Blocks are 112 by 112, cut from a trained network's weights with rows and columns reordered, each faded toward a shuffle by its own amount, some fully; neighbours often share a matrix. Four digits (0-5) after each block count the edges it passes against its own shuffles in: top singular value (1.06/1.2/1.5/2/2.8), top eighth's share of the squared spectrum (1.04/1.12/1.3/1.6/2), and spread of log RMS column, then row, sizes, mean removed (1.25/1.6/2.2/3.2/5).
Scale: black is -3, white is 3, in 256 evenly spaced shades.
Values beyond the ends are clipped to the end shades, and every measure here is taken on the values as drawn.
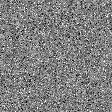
0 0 0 0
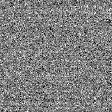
2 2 2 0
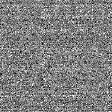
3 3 3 1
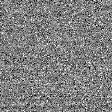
2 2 2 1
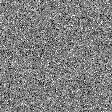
0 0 0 0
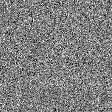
0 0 0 0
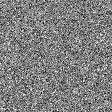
1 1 0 0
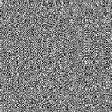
4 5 3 3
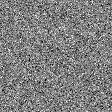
0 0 0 0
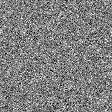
2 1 0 0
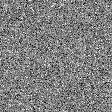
0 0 0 0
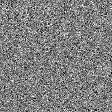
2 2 0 1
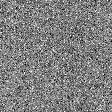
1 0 0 0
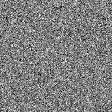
3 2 0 0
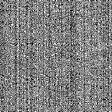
4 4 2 3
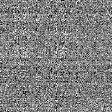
3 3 3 1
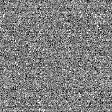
3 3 2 1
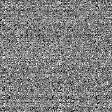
3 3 3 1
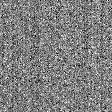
2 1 0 1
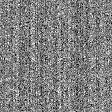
3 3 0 2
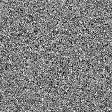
2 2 0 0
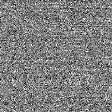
2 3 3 1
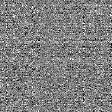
3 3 3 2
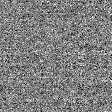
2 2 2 1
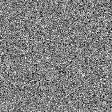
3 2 0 1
